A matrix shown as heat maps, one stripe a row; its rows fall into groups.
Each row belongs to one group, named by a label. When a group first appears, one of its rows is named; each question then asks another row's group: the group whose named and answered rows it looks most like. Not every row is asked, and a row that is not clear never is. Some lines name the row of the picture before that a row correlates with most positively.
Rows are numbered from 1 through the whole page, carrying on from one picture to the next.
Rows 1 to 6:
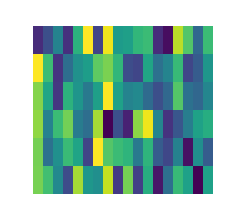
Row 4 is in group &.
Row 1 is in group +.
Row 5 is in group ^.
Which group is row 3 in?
^
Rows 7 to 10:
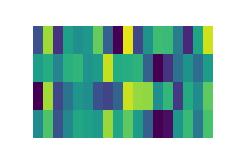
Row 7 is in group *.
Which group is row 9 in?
*
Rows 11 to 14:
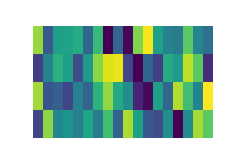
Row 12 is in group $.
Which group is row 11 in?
&
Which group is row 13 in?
^
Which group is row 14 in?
*
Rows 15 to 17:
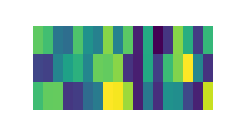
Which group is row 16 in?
$
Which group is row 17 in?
^
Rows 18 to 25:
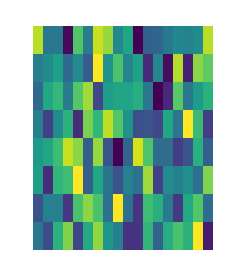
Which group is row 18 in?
^
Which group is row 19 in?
^
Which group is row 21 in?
$
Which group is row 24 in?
$
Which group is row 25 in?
$
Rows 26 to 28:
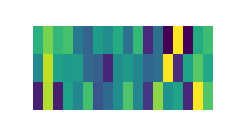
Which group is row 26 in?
^
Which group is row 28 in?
*
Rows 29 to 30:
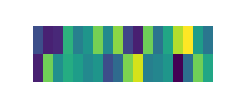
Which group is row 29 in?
$
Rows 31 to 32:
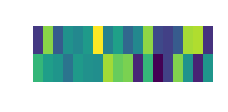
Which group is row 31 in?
$
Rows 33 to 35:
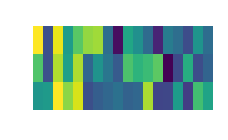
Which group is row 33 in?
&
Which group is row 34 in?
&
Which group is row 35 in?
&
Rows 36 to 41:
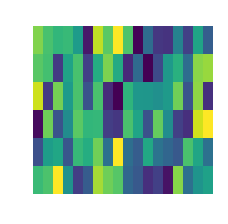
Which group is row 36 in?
^
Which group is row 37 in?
^
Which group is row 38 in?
&
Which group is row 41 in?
^
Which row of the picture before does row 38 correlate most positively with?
33
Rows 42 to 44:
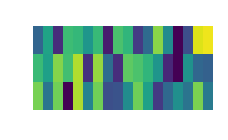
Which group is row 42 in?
*
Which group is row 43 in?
&
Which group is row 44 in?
&
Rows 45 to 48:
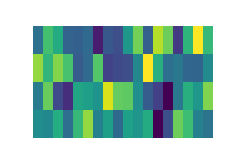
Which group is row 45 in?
*
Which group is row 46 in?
&
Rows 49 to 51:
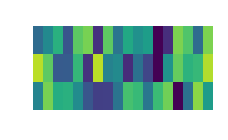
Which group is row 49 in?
+
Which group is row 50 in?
^
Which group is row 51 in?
*
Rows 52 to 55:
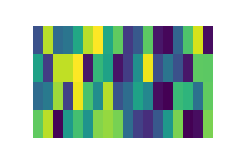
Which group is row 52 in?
$
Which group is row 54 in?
+
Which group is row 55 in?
^
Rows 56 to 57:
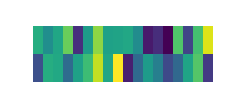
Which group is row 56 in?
^
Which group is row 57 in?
$
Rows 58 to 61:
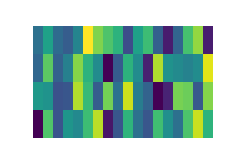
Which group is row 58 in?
$
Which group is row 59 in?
*
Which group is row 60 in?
+
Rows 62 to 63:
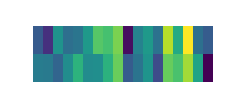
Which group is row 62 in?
$
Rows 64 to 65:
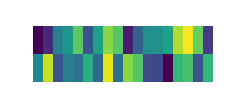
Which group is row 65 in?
+
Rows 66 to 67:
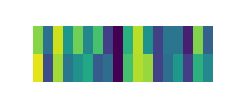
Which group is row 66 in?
&
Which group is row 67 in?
&
